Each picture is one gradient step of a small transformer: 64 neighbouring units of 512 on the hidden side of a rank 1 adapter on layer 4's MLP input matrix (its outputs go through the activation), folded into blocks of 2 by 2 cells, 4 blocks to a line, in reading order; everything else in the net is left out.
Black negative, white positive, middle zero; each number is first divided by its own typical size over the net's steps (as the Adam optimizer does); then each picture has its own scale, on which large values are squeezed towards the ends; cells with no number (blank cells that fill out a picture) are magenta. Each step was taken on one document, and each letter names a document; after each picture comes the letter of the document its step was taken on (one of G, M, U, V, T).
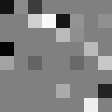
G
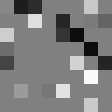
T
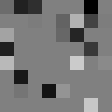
T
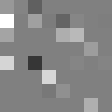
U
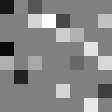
G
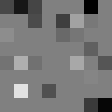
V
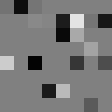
U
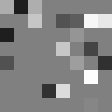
T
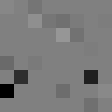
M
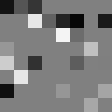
G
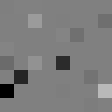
M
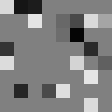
T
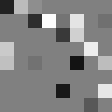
G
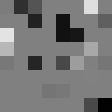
V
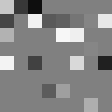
U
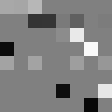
G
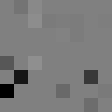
M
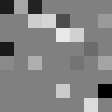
G
